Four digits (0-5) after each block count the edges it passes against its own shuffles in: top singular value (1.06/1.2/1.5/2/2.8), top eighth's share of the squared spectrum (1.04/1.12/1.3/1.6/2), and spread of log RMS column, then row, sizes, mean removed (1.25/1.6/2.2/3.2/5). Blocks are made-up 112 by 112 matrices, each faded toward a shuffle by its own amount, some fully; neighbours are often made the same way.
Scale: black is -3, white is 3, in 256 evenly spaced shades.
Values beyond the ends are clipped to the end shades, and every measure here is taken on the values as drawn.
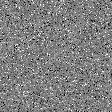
0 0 0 0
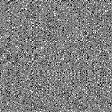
4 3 2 2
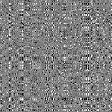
5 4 3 3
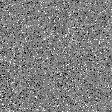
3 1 0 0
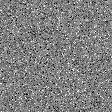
0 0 0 0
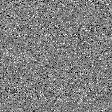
0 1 0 2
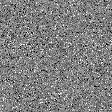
0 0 0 1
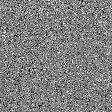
0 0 0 1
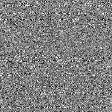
1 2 0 4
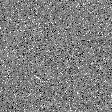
0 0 0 0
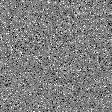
2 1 0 0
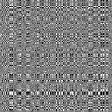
5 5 4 4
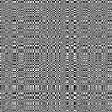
5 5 5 5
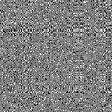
5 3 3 3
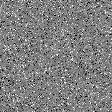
2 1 0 0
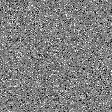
3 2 0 0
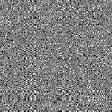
5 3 2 2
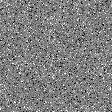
2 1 0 0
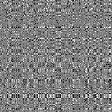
5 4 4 3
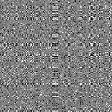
5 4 3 3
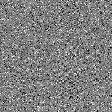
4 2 1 1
